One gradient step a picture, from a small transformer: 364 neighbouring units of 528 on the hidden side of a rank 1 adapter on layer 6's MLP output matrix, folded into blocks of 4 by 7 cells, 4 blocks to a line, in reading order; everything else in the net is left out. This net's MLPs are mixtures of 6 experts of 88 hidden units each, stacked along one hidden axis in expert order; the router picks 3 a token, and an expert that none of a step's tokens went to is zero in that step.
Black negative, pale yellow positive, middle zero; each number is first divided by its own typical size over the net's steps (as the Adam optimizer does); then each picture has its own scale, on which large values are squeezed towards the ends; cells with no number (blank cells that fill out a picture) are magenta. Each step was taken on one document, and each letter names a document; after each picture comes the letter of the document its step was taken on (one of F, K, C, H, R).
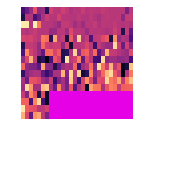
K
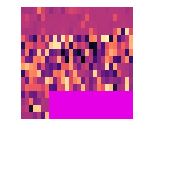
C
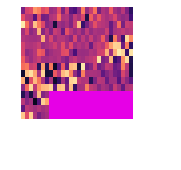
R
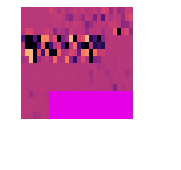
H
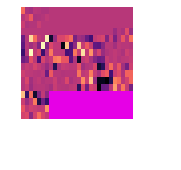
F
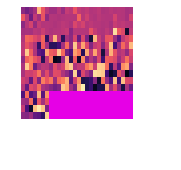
C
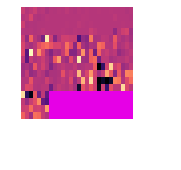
F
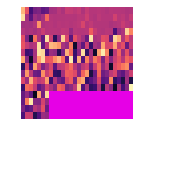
C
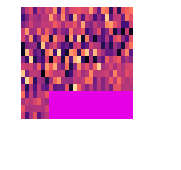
H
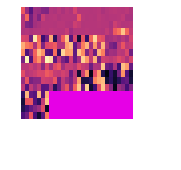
C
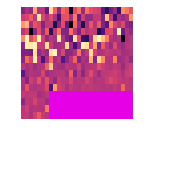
H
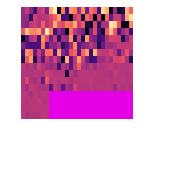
H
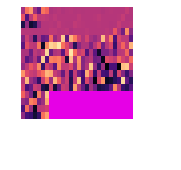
C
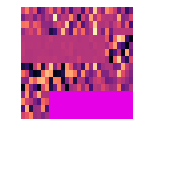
R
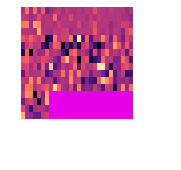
F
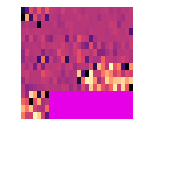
K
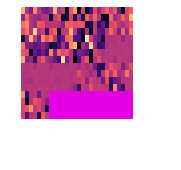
H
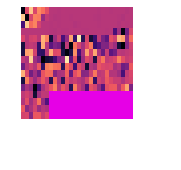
K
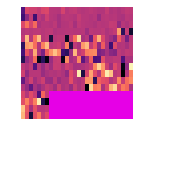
K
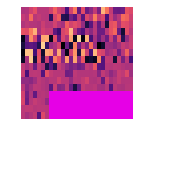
H
